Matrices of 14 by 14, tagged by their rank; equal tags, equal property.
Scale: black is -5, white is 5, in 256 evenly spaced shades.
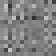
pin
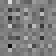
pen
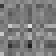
pen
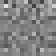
pin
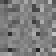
pin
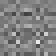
pin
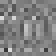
pin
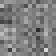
pin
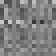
pen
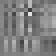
pen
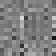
pin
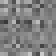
pen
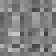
pen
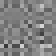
pen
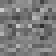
pin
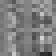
pen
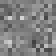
pin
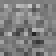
pin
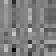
pen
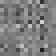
pin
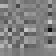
pen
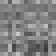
pen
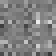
pin
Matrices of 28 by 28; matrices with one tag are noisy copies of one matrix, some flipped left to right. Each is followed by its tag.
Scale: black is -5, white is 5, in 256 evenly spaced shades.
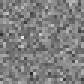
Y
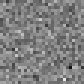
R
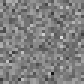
Y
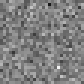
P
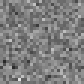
R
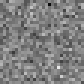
P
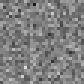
P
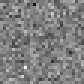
P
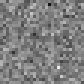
P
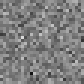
Y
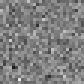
R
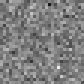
P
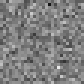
P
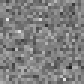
R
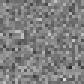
R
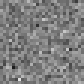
R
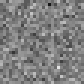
P
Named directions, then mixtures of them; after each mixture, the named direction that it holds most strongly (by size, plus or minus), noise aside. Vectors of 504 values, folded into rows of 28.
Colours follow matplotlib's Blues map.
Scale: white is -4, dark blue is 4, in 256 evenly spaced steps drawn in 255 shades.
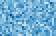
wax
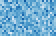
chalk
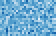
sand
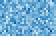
chalk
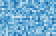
sand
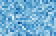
wax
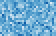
wax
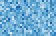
chalk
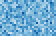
chalk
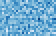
sand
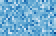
chalk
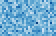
chalk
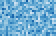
sand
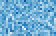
wax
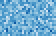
sand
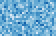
wax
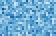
sand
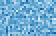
sand
